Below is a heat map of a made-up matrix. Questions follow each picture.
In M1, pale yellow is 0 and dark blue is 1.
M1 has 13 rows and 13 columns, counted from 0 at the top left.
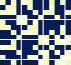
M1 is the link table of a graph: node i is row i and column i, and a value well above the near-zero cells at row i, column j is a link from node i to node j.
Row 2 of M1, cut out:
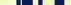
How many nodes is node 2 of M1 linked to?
6
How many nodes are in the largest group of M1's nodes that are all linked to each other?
5
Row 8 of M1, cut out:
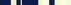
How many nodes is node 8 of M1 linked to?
7
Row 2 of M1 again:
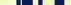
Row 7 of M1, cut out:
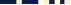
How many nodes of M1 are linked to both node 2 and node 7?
3
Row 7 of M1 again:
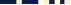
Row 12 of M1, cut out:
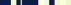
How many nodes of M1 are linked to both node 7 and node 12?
6
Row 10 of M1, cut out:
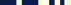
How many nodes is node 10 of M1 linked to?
8
